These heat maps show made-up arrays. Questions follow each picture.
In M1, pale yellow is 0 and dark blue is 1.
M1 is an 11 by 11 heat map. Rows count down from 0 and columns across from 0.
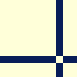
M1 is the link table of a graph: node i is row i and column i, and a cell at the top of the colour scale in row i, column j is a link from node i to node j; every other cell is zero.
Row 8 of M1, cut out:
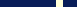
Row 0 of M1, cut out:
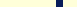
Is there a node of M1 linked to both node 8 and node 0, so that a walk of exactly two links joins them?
no
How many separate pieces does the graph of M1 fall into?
1
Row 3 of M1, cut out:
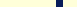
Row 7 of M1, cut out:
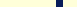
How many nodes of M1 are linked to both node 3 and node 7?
1
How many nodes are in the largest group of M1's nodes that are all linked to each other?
2
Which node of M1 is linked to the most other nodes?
node 8
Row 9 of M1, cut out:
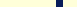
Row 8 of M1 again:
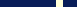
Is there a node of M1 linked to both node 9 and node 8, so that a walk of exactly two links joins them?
no
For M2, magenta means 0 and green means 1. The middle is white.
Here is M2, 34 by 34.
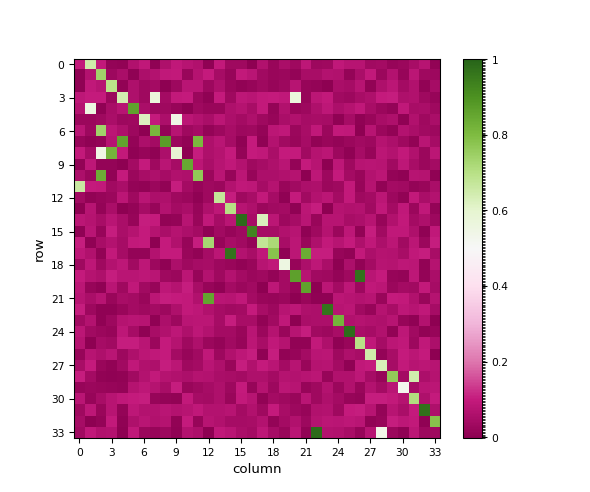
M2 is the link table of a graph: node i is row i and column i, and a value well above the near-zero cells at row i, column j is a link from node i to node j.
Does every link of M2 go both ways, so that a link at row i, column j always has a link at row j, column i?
no
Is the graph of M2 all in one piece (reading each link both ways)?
yes
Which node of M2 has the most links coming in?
node 2
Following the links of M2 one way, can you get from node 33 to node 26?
yes
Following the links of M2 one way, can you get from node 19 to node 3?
no
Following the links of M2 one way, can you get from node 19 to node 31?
yes
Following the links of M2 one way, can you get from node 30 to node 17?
no
